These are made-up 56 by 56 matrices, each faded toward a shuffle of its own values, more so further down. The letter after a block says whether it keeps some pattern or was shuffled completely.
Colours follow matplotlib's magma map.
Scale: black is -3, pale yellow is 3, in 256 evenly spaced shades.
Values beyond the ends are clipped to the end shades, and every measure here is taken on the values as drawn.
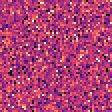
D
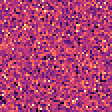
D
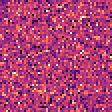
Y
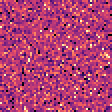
Y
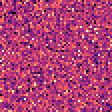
D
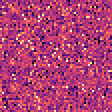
Y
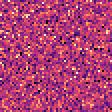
D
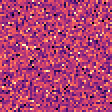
D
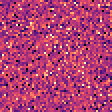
D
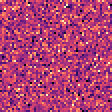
D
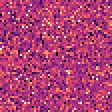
D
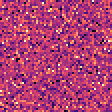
D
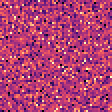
D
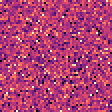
Y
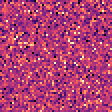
D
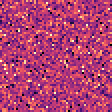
D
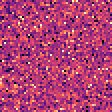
Y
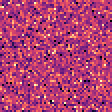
D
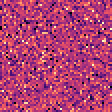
Y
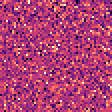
Y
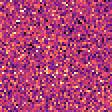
Y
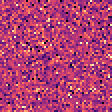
D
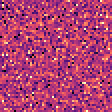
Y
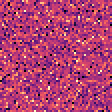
D
